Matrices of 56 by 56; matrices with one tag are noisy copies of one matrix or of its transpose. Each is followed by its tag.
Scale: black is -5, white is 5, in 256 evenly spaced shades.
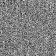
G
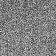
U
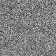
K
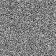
K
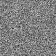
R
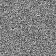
R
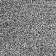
U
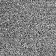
U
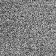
U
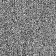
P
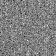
G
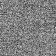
P
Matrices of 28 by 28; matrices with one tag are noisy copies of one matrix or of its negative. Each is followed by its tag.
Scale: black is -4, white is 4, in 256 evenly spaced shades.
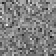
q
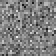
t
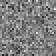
t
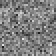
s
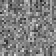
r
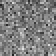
q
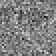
s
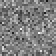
s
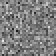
t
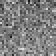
q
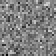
t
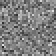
s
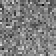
q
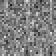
r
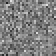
t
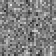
r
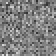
t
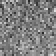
q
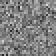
t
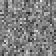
r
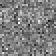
s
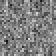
r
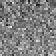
q
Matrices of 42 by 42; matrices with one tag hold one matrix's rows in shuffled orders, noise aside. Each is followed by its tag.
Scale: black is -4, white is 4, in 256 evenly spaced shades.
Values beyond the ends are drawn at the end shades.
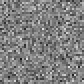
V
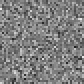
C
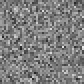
C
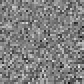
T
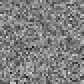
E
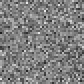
T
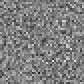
V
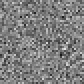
V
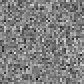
V
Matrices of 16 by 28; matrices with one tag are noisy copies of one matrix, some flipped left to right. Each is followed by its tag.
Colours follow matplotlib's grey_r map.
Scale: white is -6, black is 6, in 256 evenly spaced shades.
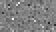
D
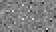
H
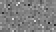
D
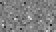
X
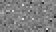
H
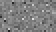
H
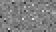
H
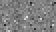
X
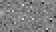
H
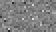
H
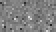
X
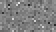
D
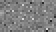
H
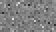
D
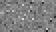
H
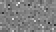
D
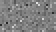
D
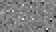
H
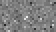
X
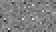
H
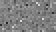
D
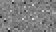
H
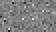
H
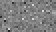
H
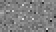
H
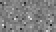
X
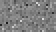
D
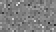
D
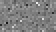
D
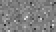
X
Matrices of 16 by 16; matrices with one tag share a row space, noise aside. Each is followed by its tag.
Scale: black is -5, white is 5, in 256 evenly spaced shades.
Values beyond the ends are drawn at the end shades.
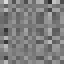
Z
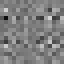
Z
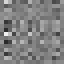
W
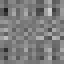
Z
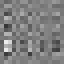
W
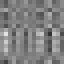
Z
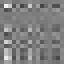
W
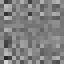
W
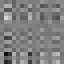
W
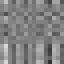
Z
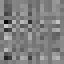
W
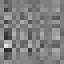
W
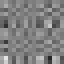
Z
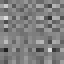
Z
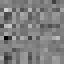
W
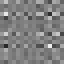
Z
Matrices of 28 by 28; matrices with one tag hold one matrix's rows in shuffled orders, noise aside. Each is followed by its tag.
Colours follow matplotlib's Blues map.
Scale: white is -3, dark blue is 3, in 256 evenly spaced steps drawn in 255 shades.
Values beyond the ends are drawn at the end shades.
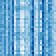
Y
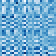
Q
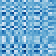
Q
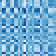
Q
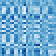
Q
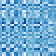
Q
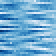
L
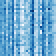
Y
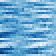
L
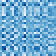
Q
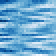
L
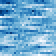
L
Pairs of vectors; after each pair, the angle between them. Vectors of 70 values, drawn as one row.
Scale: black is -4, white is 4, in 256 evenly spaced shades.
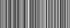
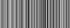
nearly opposite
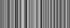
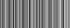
orthogonal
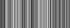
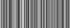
orthogonal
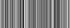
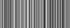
orthogonal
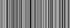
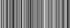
partly aligned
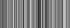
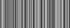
partly opposed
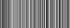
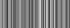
partly opposed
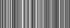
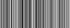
nearly opposite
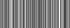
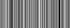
nearly opposite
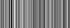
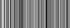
partly opposed
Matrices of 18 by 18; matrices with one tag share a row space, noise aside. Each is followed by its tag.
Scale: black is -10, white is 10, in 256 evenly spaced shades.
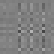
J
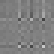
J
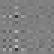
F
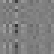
F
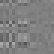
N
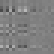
N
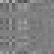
N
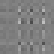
J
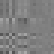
N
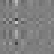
F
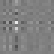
F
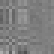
N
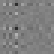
F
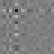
F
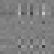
J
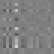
F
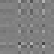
J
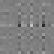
J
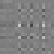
J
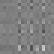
J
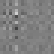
F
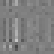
F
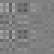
N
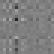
F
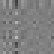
F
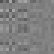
N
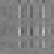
J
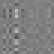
F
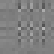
J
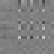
J
